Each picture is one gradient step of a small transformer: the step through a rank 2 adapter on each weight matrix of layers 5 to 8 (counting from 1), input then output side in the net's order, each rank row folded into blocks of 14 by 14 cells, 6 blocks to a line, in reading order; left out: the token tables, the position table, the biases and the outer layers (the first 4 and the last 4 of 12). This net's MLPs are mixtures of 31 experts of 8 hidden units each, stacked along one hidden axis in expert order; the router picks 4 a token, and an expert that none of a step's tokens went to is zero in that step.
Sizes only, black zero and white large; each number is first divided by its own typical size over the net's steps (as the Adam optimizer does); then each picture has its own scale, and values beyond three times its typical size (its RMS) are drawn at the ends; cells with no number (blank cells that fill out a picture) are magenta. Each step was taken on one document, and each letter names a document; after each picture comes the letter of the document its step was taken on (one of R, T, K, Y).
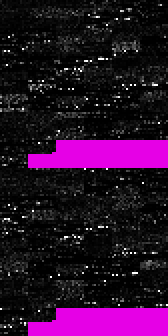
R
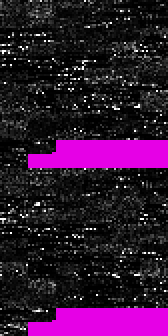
R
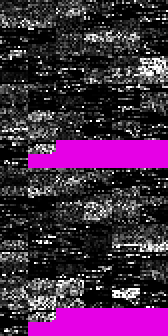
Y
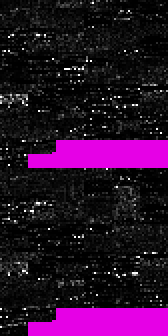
R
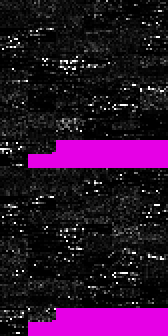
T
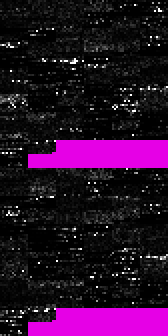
T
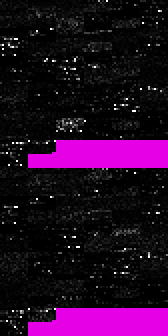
T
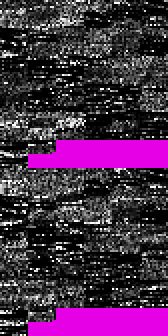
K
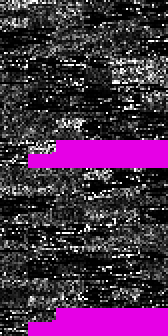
Y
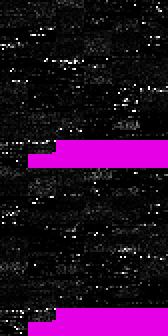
T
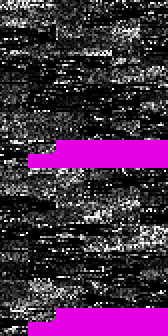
Y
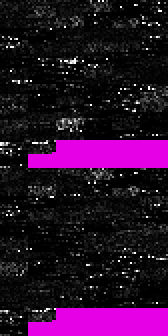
T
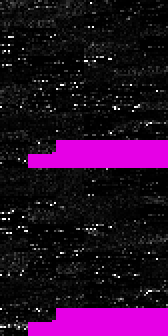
R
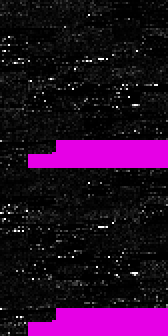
R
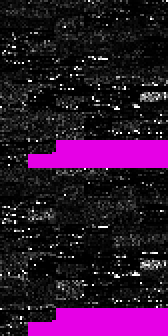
R
